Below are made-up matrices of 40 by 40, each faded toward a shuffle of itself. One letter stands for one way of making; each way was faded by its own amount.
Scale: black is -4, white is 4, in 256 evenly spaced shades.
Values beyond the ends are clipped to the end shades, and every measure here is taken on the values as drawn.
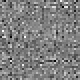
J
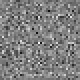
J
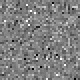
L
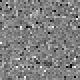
L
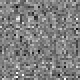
J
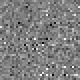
L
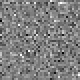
J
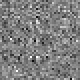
J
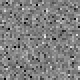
L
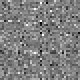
J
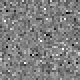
L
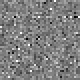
L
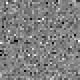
L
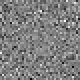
J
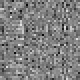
J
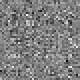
J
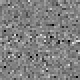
L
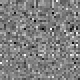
J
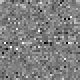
L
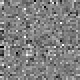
J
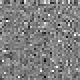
J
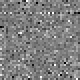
L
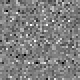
L
